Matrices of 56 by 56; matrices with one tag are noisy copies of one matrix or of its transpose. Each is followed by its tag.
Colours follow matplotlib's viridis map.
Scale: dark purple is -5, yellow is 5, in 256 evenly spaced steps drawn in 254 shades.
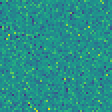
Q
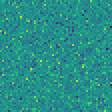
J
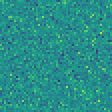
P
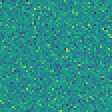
Q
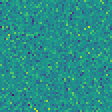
Q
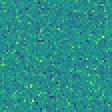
P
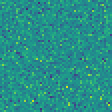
P
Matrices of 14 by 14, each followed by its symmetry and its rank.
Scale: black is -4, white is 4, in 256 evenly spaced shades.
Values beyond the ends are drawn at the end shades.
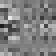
neither, rank two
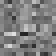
neither, rank three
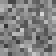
neither, full rank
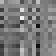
neither, rank two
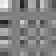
symmetric, rank one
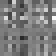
neither, rank three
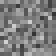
neither, full rank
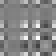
symmetric, rank one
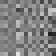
neither, rank two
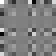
symmetric, rank one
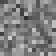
neither, full rank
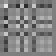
symmetric, rank one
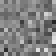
neither, rank three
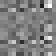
neither, rank two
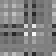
symmetric, rank one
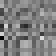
neither, rank two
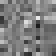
neither, rank three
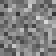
neither, full rank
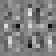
neither, rank three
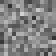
neither, full rank
